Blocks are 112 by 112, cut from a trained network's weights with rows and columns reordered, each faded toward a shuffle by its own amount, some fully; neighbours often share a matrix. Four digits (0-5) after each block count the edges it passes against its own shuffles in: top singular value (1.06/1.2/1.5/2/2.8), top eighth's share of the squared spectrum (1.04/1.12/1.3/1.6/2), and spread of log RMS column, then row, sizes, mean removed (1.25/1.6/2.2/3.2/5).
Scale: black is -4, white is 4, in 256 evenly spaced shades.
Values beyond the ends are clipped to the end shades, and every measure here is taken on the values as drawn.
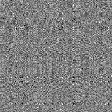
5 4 2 2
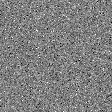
1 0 0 0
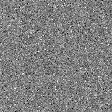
3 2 0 1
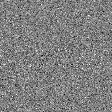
3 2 0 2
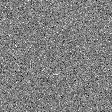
0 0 0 0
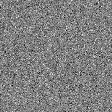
2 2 0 1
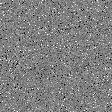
2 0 0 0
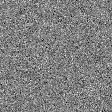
2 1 0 0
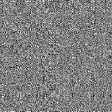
4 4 3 3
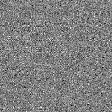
4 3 0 2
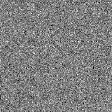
3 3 1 2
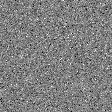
0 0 0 0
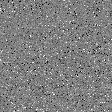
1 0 0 0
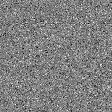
3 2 0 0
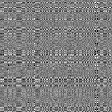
5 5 2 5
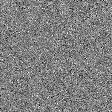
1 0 0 0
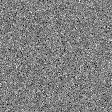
0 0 0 0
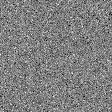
0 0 0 0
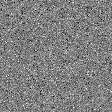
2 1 0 0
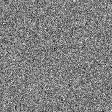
2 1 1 0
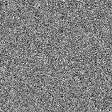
2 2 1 1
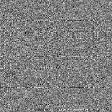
4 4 2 3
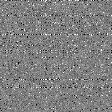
4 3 1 3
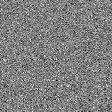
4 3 0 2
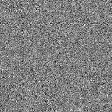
3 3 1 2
